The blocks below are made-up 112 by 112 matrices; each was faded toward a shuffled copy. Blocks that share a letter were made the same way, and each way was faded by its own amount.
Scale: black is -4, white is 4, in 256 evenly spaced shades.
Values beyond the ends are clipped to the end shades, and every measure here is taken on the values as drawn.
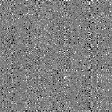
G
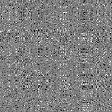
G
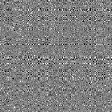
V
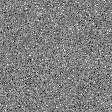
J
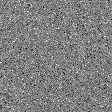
J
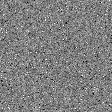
J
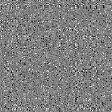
G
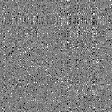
G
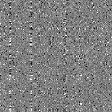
G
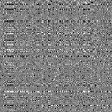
V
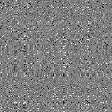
G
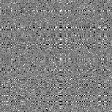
V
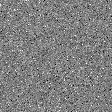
J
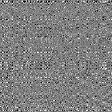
V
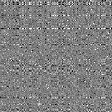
V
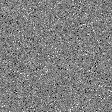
J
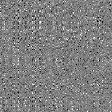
G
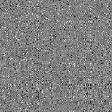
G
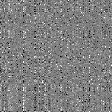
G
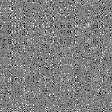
G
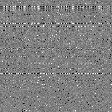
V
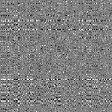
V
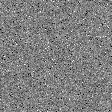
J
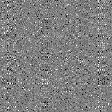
G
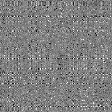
V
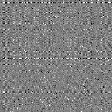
V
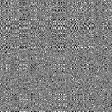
V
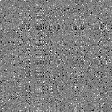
G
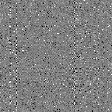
G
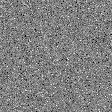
J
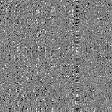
G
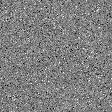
J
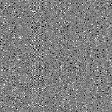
G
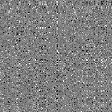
G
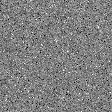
J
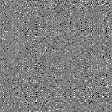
G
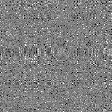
G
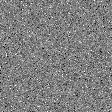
J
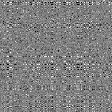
V
